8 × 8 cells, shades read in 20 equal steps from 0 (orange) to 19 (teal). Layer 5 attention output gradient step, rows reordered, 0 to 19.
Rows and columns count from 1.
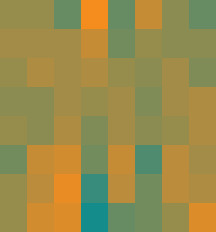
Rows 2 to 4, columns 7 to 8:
9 9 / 7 10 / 7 6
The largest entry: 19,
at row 8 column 4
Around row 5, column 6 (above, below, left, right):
10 14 7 8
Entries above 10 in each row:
3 1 0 0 0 3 2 3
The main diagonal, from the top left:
8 7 7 8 7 14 5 2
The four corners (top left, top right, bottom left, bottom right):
8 12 8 2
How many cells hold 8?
11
